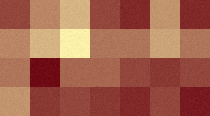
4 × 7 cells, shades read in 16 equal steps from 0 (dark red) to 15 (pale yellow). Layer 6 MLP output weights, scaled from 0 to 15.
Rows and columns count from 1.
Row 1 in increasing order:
2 2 4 4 8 9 11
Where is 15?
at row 2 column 3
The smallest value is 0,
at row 3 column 2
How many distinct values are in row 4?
5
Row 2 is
8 11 15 7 7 10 7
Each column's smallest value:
4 0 4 3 2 3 1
